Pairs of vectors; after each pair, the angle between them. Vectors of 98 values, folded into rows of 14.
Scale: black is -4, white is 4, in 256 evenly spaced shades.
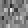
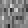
nearly opposite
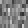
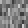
nearly parallel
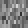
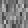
partly aligned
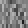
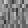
partly aligned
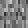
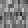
nearly parallel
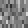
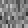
nearly opposite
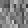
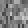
orthogonal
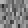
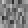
partly aligned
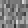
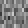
partly opposed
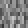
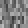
nearly opposite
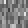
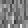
partly opposed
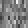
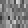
nearly parallel
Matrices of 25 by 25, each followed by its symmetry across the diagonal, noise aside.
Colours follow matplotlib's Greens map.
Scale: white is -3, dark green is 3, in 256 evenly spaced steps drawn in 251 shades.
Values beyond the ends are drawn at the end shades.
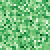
antisymmetric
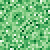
symmetric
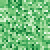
antisymmetric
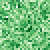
symmetric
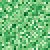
symmetric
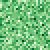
antisymmetric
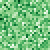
symmetric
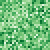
symmetric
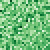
symmetric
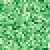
antisymmetric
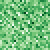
antisymmetric
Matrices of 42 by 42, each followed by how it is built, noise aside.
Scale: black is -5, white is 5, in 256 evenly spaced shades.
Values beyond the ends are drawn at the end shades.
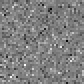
noise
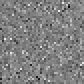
noise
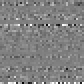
uneven rows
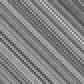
Toeplitz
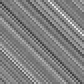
Toeplitz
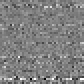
uneven rows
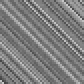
Toeplitz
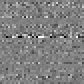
uneven rows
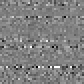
uneven rows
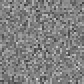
noise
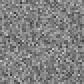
noise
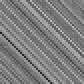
Toeplitz
